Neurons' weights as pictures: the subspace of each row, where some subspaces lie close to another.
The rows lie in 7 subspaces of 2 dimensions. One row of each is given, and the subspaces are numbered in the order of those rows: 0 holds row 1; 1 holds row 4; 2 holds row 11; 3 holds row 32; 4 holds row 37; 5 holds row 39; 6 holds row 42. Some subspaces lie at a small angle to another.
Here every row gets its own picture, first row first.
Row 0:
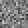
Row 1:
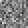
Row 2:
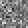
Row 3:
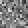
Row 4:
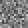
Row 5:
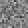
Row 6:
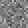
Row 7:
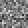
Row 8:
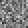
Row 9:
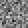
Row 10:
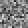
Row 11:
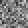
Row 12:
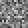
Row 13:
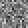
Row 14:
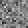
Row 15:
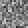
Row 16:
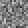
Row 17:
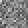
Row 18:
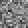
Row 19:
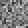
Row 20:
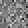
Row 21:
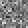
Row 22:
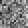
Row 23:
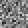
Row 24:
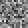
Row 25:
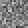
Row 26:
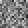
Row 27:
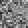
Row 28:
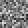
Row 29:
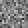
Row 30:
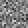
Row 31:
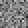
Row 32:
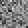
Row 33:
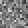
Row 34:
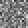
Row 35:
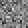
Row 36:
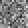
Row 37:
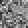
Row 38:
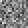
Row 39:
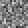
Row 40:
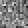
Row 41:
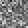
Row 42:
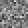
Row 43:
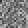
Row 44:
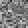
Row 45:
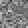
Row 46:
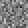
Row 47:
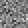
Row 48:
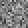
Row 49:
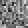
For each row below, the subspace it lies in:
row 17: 0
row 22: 4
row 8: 0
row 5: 6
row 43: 0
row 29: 1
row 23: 1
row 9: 1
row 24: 1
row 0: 1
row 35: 2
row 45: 4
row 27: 4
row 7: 6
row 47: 6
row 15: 5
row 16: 5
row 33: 3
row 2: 2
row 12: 1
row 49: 5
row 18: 4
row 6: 3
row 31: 0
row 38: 0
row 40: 5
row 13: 2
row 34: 0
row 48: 3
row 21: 2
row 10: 6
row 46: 5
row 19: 5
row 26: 2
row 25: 5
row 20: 3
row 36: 4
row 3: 3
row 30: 6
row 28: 6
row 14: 2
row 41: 3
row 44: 4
